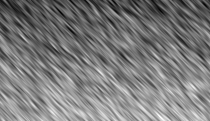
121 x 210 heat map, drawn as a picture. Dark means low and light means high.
Streaks slant down to the right. The histogram is bell-shaped. No lone cell stands out from its neighbours. There is an overall slope up to the bottom. No single row or column stands out from its neighbours.
